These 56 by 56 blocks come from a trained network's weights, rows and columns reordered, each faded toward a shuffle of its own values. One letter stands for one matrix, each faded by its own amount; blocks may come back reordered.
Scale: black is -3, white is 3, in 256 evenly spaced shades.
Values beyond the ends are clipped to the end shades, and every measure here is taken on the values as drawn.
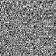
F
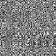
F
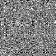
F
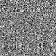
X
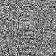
F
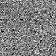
F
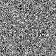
X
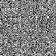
F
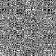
F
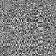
F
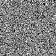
X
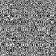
F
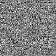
F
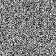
X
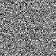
F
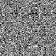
F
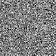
F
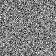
X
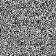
F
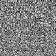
F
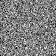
X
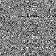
F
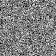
X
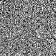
X
